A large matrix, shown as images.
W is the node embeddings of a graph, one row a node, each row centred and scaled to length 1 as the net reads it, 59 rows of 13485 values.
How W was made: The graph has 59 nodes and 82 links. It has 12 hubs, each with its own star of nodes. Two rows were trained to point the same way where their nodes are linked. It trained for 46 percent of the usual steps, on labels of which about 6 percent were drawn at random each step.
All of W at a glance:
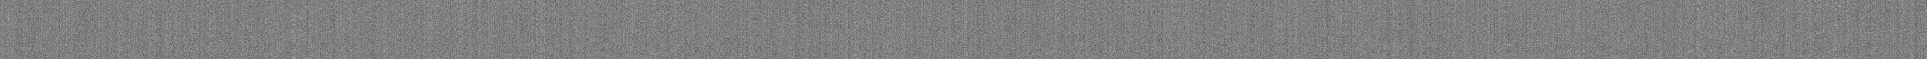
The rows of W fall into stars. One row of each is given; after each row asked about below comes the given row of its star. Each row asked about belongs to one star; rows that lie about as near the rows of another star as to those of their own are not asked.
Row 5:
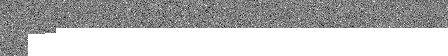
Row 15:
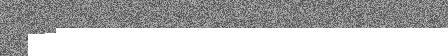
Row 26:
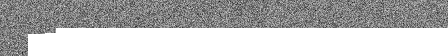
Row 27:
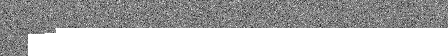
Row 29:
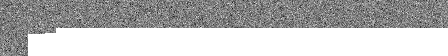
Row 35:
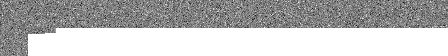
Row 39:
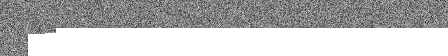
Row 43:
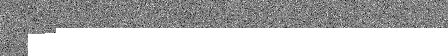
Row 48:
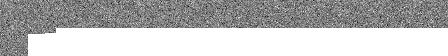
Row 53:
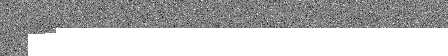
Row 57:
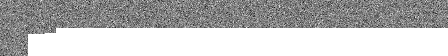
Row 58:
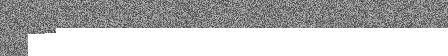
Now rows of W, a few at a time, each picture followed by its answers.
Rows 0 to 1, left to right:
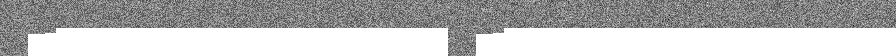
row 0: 5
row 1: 26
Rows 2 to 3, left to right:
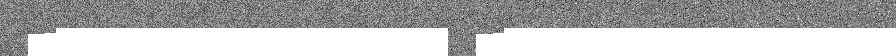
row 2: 48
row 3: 53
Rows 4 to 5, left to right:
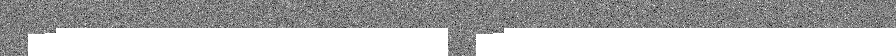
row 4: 29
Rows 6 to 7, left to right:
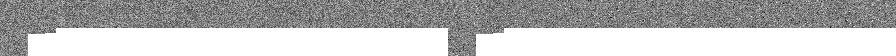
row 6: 58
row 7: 5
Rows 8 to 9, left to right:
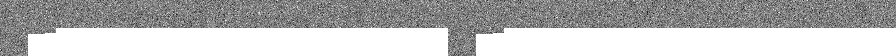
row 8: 35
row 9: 27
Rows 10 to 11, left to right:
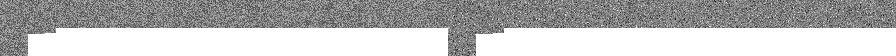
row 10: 26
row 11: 43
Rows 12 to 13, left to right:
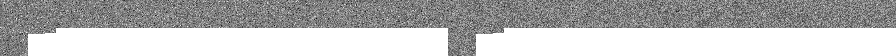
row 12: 43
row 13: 57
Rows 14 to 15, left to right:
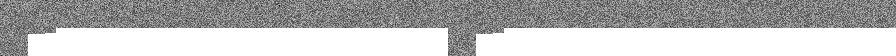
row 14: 27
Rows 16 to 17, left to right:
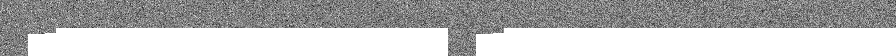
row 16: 29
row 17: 26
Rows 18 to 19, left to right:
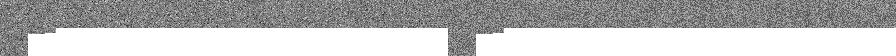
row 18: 35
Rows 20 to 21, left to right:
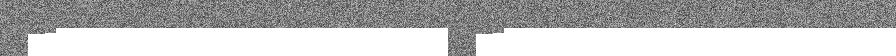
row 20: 15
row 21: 43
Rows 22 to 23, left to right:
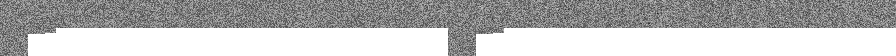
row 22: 53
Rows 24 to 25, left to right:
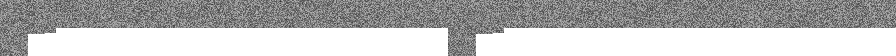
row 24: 57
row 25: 27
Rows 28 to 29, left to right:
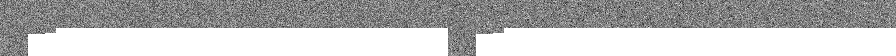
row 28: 53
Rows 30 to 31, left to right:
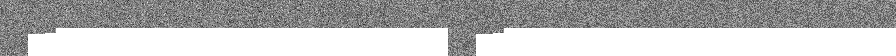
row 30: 35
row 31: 35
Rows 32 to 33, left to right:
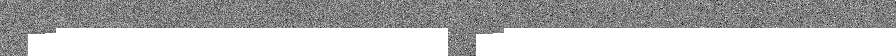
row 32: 57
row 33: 39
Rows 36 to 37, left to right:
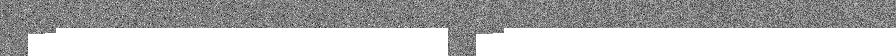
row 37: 29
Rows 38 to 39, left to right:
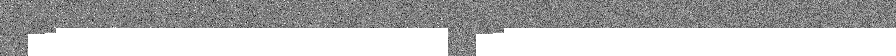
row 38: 39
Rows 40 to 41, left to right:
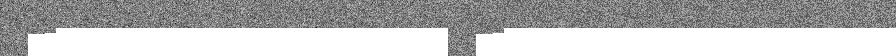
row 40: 58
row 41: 39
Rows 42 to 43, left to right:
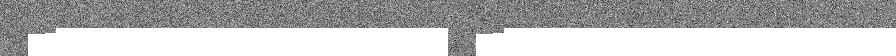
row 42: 29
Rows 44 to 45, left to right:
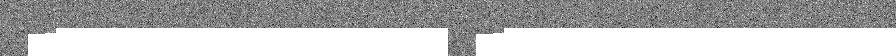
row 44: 48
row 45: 48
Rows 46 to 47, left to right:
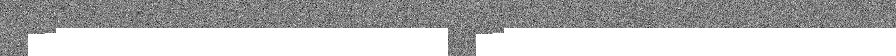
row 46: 43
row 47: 27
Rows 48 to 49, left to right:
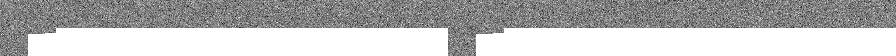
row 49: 27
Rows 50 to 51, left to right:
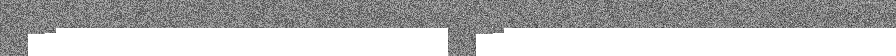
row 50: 29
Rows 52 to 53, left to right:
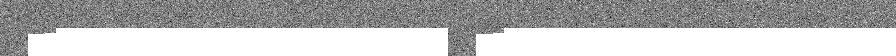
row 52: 15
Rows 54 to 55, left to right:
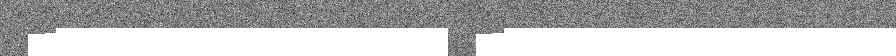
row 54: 53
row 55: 43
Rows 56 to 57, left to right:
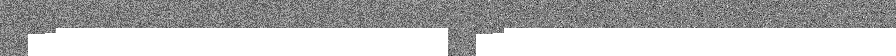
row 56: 35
